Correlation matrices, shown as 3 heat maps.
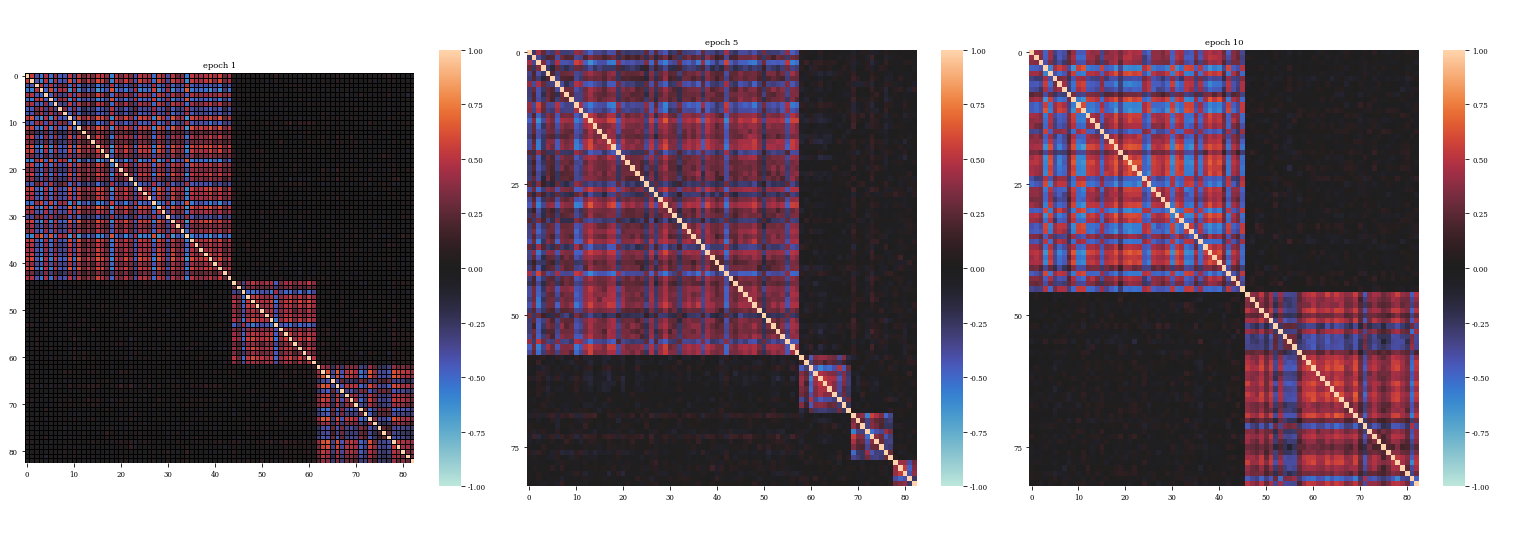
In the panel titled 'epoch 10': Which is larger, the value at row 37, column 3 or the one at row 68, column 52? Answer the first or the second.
the second
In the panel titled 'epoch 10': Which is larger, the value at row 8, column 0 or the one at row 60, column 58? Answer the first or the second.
the second
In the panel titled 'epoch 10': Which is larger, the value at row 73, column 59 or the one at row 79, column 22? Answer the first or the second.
the first
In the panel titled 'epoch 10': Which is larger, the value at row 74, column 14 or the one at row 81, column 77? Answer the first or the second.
the first
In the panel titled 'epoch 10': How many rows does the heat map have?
83
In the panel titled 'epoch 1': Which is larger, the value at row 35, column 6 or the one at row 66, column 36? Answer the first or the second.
the first
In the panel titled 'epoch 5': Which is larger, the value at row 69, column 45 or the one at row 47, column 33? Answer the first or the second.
the second
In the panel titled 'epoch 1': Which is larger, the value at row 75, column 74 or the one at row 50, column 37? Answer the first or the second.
the second
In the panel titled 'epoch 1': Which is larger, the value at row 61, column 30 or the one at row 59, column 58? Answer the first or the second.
the second
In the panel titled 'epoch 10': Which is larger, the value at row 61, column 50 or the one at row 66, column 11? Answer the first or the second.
the first
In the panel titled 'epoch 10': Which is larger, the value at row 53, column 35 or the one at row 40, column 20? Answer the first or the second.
the second
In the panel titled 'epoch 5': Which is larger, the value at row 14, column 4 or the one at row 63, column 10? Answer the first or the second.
the first
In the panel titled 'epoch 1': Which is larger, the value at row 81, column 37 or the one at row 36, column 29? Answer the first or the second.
the second
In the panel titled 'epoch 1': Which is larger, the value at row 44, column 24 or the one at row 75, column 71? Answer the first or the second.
the second
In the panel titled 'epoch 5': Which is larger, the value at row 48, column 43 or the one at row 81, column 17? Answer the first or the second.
the first
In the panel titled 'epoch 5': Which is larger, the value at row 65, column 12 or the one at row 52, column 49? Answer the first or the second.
the second
